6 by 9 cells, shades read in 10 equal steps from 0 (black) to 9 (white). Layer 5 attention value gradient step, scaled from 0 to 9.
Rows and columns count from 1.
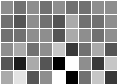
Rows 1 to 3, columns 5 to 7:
5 4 4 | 3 6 4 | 3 6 5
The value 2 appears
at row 4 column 6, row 5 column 8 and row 6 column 9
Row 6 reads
6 8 3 5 9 0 4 7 2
